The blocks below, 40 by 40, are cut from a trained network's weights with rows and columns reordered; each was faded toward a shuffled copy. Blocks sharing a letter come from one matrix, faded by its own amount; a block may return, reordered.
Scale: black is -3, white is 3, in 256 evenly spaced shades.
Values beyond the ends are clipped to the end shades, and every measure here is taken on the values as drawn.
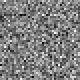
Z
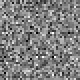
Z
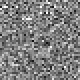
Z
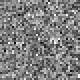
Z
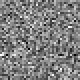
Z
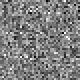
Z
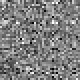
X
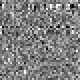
X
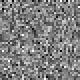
X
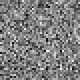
Z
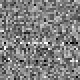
X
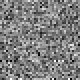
Z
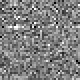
X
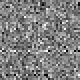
X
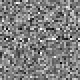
X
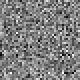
Z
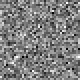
Z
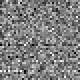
X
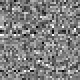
X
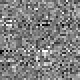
X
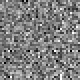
X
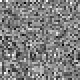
Z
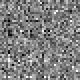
X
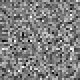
X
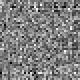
X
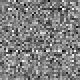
X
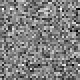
Z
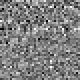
X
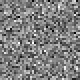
Z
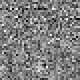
X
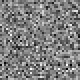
Z
